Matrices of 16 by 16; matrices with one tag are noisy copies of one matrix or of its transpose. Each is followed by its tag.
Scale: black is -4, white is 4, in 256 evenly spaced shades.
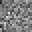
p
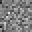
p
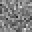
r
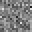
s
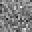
r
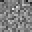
p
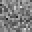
r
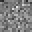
p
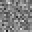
s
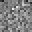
p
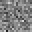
s
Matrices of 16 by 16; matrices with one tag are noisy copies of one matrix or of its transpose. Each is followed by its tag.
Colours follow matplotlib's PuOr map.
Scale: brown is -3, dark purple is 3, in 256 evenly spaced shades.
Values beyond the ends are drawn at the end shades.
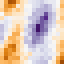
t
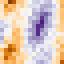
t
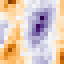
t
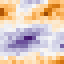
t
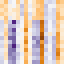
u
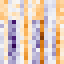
u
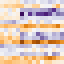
u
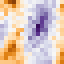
t
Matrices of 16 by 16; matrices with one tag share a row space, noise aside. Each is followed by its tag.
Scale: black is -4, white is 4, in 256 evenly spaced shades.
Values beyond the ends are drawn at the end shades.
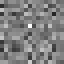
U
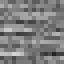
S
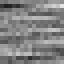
S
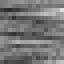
S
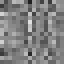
U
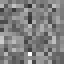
U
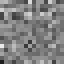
U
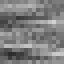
S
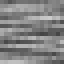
S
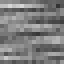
S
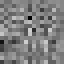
U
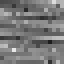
S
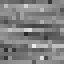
S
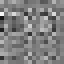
U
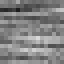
S
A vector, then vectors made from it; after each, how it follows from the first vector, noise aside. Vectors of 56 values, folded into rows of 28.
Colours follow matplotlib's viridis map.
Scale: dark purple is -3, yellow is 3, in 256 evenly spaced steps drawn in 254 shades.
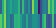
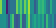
wrapped around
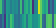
negated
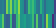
wrapped around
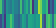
negated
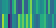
wrapped around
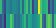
negated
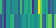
negated
